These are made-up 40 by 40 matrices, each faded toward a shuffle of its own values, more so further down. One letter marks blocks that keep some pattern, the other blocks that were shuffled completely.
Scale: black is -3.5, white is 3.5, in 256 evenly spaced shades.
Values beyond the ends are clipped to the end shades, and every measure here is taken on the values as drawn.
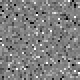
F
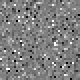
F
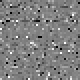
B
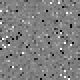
F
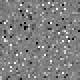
F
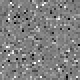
F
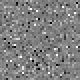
F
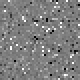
F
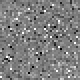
F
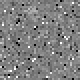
F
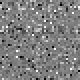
B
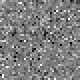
B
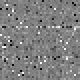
B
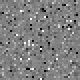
F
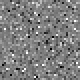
F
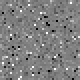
F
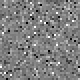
F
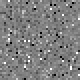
F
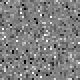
F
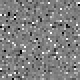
F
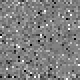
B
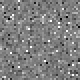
F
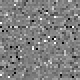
B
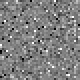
F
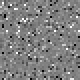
F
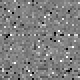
B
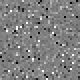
F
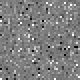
F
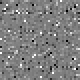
B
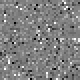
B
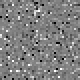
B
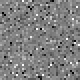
F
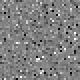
F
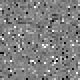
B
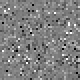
B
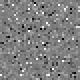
F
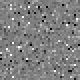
F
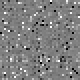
B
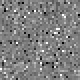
B
